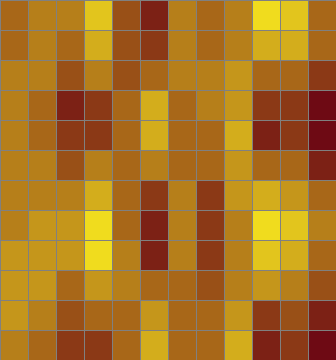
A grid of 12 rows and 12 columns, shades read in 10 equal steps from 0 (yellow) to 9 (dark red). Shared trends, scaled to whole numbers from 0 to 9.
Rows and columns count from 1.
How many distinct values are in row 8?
7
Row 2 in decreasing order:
7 6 5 5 5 5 4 4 4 2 2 2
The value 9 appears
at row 4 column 12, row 5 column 12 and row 12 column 12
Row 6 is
4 4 6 4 5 4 5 5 3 5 5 8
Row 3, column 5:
6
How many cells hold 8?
8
